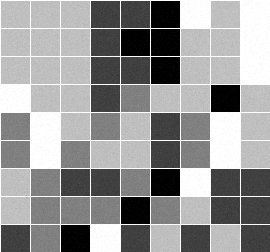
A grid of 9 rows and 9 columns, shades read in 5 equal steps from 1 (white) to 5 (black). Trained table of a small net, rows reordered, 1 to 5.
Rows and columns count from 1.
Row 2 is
2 2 2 4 5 5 2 2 1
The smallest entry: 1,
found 11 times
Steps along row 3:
same same up same up down same down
